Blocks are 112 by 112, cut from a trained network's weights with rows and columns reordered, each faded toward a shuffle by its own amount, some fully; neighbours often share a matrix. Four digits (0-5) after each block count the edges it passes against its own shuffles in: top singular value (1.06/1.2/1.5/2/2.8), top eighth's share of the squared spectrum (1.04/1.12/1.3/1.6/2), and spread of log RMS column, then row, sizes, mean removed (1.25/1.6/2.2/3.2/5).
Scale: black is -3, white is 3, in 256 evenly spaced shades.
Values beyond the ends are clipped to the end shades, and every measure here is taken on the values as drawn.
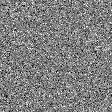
0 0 0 0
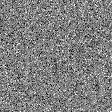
0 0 0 0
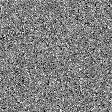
0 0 0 0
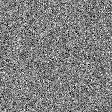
0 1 0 0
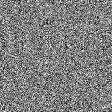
3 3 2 1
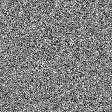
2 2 0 0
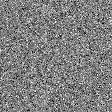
0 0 0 0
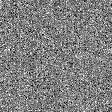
1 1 0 1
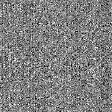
3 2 0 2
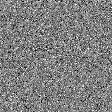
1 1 0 1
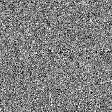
1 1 0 2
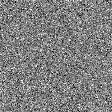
1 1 0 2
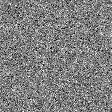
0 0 0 1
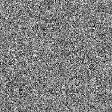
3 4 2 2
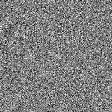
3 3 1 1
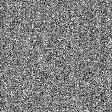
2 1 0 1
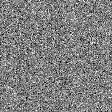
1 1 0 1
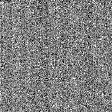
2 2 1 2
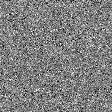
1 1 0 1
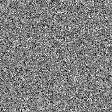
2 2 0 2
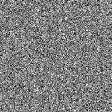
3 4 2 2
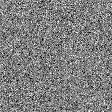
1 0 0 0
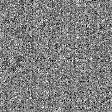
2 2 0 3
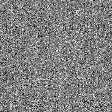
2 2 0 2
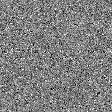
1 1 0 1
